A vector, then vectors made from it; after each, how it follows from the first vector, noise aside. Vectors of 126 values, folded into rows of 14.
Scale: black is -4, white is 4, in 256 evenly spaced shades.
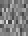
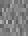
shrunk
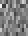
wrapped around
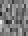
sign-scrambled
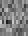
sign-scrambled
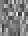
wrapped around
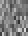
wrapped around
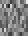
wrapped around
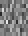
copied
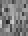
sign-scrambled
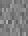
shrunk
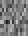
sign-scrambled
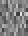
reversed
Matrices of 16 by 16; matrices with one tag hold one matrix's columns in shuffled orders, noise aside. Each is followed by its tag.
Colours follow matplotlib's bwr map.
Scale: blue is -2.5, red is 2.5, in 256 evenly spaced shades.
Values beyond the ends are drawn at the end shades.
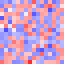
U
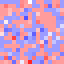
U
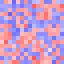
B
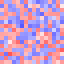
B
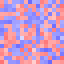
B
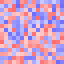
B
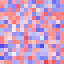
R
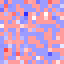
R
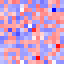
R
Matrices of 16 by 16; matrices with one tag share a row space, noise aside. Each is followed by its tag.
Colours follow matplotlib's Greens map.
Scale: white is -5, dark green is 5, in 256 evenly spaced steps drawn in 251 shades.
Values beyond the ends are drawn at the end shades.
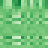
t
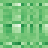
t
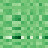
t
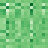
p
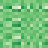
t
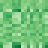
t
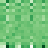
p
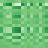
t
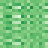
t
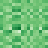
t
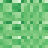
t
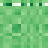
t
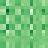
p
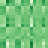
p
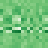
t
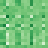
p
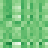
t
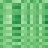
t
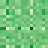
p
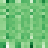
p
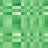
t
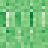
p
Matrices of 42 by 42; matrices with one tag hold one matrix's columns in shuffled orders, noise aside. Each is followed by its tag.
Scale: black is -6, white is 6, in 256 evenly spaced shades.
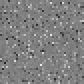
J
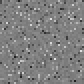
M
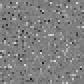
J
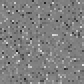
J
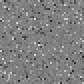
M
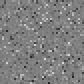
M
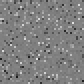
M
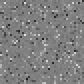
J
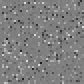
J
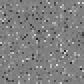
J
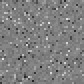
M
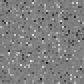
J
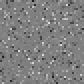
M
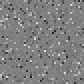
M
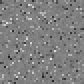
M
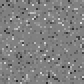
M
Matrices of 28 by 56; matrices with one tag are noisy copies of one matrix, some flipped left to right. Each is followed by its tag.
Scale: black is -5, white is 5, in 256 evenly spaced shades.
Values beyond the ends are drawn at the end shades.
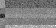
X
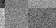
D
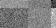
D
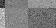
D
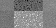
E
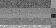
X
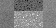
E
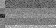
X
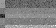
X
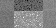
E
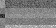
X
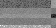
X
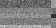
X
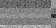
X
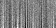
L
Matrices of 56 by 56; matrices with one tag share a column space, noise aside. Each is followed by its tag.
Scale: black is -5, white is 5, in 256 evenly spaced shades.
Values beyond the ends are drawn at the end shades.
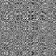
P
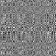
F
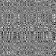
F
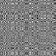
P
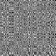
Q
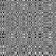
Q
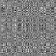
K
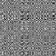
P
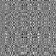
Q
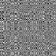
P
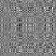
K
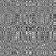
F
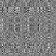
K
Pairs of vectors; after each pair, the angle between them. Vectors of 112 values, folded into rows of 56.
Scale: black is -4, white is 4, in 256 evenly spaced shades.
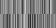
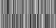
partly aligned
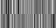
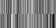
partly aligned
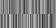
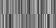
partly opposed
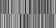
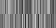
orthogonal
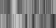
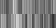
nearly parallel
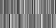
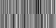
partly opposed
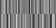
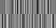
partly opposed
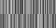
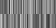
orthogonal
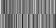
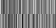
nearly parallel
